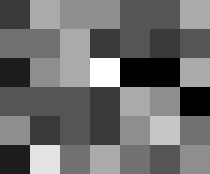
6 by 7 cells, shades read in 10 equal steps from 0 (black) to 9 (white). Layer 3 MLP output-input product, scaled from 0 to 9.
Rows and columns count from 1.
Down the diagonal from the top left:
2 4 6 2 5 3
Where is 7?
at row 5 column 6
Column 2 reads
6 4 5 3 2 8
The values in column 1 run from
1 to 5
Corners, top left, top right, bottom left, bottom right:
2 6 1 5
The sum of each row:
30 24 27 22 28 31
